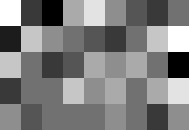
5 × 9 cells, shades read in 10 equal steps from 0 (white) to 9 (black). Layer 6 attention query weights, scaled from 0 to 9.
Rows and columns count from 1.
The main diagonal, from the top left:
0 2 7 2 5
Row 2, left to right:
8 2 4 5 6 7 5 2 0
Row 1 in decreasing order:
9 7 7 6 5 4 3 1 0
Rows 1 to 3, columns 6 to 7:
4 6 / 7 5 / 4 3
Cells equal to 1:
2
